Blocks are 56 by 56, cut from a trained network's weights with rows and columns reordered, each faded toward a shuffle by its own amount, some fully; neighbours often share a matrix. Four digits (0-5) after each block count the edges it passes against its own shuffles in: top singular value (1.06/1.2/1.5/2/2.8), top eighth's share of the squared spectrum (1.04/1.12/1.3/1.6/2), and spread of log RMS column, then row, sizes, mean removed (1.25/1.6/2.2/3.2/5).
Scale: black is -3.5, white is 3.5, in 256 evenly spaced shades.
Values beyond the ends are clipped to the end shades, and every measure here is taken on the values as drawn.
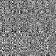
3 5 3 2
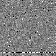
3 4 0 1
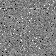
1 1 0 0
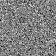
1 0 0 0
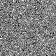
0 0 0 0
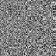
4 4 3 1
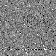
2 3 0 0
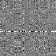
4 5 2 2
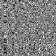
3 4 2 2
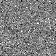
1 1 0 0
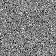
0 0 0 0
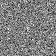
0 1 0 0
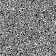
0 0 0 0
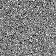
0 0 0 0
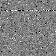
3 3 0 1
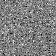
2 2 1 1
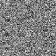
3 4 1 0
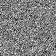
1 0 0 0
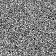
0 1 0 0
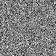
2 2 0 1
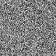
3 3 1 0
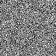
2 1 0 0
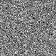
2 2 0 0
